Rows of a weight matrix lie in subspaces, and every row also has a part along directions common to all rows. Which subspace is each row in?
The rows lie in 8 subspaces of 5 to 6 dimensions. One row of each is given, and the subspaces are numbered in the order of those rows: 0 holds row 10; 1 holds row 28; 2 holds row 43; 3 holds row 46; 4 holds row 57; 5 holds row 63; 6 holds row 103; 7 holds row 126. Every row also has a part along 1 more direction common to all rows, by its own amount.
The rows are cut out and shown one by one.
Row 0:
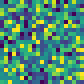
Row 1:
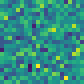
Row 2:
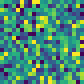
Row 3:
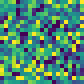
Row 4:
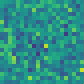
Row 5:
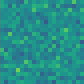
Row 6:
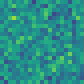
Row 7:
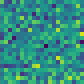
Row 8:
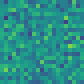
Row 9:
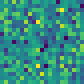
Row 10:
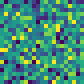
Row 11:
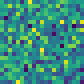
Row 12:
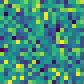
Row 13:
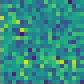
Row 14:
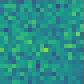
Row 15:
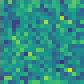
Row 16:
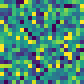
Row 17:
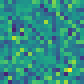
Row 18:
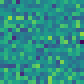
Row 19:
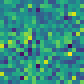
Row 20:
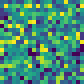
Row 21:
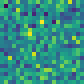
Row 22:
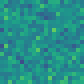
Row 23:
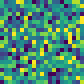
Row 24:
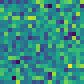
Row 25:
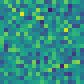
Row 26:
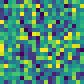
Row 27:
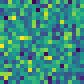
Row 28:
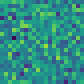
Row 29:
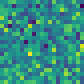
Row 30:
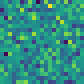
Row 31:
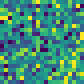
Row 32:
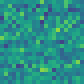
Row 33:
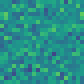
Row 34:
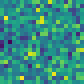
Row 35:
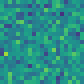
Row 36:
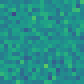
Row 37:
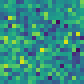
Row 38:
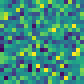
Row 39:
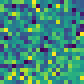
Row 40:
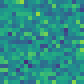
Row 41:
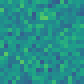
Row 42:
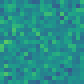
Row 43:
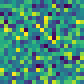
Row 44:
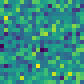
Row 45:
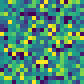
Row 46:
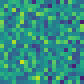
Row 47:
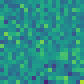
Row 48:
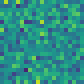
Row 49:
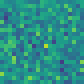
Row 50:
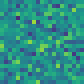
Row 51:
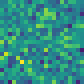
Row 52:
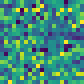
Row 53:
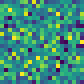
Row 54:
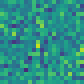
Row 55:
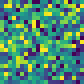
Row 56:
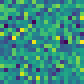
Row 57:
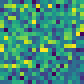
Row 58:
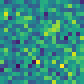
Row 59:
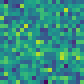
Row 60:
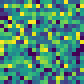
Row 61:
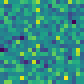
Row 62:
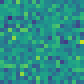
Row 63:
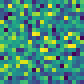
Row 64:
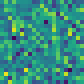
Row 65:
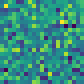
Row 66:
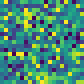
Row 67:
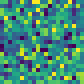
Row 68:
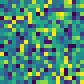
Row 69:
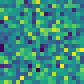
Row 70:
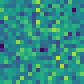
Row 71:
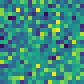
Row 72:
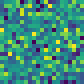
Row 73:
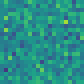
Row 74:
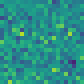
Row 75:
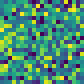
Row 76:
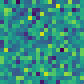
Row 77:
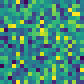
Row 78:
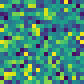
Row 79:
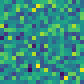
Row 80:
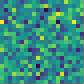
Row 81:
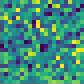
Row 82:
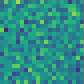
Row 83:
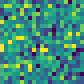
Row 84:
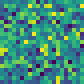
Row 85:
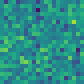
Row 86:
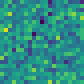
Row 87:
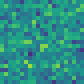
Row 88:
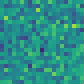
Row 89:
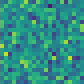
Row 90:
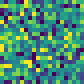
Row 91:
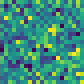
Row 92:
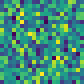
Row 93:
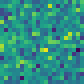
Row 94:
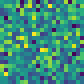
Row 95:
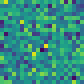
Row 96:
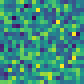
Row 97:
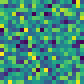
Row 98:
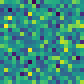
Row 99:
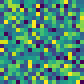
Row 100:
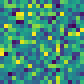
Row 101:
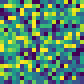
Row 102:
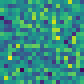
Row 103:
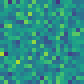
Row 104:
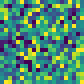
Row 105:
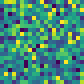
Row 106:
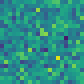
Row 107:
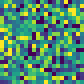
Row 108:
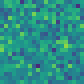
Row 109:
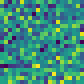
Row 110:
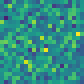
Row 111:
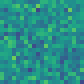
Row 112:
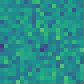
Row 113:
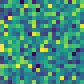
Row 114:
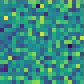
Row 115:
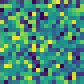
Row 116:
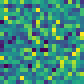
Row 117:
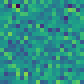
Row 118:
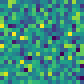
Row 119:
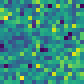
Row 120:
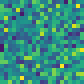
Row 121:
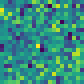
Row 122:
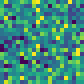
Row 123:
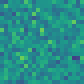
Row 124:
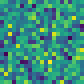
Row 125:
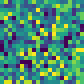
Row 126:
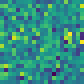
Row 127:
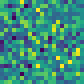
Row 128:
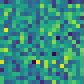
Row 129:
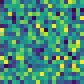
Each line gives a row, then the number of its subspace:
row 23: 7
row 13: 1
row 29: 6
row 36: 1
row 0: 5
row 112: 2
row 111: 4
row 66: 5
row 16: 2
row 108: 7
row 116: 1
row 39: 4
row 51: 3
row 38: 4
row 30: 3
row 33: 4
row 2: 3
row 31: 1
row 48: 2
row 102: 1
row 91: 6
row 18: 7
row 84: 6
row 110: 7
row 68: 6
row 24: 1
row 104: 7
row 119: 1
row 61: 0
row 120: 0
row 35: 6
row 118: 6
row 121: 1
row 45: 5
